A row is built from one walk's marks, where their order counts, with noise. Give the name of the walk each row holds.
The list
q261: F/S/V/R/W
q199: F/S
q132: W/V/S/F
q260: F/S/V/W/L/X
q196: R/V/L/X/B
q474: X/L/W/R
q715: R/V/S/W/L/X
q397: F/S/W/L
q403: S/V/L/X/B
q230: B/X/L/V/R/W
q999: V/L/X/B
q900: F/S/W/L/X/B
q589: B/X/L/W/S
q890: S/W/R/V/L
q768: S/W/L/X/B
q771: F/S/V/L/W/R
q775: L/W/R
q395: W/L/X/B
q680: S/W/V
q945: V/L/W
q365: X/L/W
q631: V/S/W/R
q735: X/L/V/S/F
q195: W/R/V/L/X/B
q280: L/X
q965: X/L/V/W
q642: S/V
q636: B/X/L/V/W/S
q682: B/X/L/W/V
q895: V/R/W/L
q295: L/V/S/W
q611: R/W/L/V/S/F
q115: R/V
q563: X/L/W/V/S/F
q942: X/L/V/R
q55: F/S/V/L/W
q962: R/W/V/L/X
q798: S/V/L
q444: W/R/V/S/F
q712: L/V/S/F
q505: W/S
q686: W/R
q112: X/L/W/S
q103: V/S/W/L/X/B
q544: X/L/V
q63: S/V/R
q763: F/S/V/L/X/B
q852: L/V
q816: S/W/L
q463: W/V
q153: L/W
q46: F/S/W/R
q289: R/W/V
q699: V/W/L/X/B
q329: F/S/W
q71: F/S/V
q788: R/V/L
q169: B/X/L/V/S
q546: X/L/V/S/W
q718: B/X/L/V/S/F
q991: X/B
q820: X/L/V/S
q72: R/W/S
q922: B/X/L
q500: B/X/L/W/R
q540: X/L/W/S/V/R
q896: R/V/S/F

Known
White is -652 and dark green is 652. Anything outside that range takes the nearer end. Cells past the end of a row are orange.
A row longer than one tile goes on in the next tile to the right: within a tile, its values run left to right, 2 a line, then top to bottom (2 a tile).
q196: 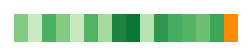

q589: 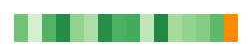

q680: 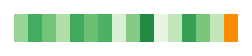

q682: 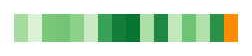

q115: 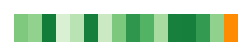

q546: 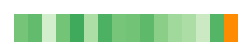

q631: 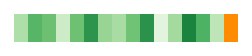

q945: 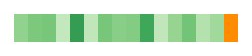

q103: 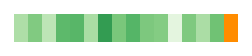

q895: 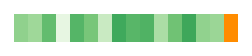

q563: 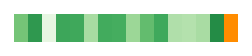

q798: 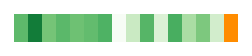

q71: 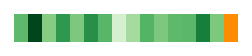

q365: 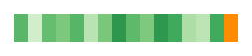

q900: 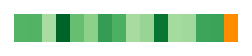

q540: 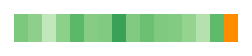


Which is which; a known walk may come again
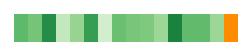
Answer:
q788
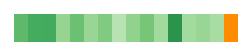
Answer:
q852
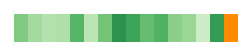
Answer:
q965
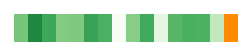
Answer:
q642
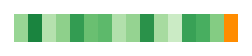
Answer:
q132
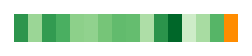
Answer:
q280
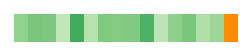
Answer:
q945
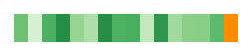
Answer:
q589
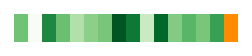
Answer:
q500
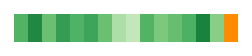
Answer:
q329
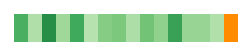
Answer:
q153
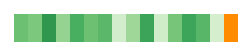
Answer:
q505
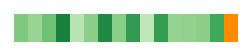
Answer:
q169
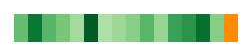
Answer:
q896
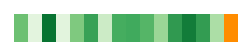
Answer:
q686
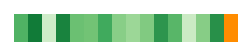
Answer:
q735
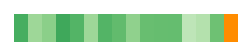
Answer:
q112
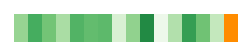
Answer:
q680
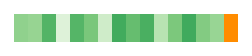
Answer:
q895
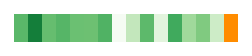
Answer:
q798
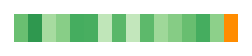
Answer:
q611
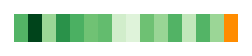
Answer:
q712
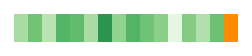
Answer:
q103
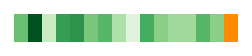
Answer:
q55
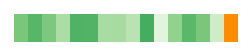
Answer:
q890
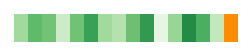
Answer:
q631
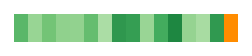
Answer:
q942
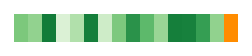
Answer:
q115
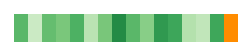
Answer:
q365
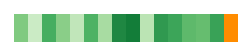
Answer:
q196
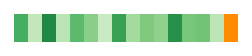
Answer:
q775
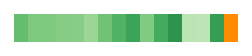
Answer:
q544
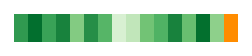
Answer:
q199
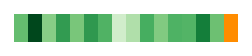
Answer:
q71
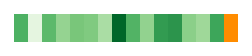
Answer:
q474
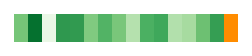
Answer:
q260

